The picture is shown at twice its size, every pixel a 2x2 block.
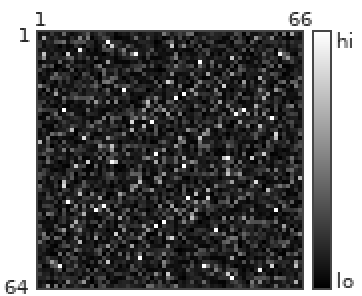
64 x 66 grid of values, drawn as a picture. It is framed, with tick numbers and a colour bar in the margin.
Odd rows or columns: none. Histogram: skewed, a long tail of high values. Symmetry: a half turn. Grain: fine. Seam: none. Stripes: none.
